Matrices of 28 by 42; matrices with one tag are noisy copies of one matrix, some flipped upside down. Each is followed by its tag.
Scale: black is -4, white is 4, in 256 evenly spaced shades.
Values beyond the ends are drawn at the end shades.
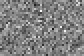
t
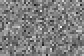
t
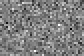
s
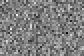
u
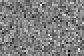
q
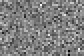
q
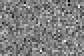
q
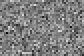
s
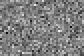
s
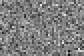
q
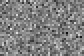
u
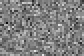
s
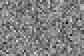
u
